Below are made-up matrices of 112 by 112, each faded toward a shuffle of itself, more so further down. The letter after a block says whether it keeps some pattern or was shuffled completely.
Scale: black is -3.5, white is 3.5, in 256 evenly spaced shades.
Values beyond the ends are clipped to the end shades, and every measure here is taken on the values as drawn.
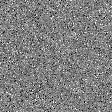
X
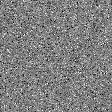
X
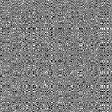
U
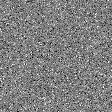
X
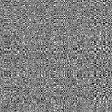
U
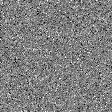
X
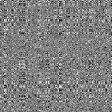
U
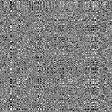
U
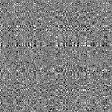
U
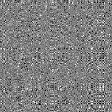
U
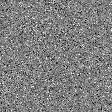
X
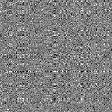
U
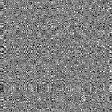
U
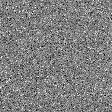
X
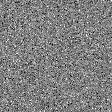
X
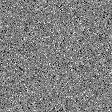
X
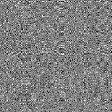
U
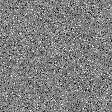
X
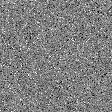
X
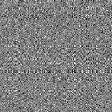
U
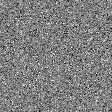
X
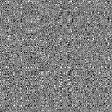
U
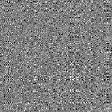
U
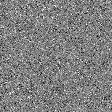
X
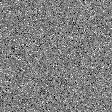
X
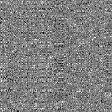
U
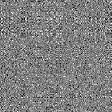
U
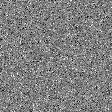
X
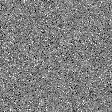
X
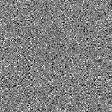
U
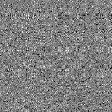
U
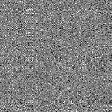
U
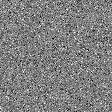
X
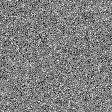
X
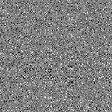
U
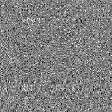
U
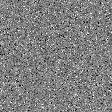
X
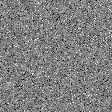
X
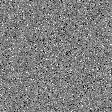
X
